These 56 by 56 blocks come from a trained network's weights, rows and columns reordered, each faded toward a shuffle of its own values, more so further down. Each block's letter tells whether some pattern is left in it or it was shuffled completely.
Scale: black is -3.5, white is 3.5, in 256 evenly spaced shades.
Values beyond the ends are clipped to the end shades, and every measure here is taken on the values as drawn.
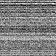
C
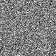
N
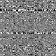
C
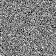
N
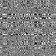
C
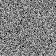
N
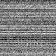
C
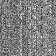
C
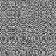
C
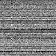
C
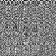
C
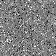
N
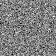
N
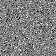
N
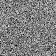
N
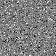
N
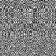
C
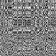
C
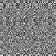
C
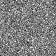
N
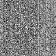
C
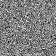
N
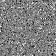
N
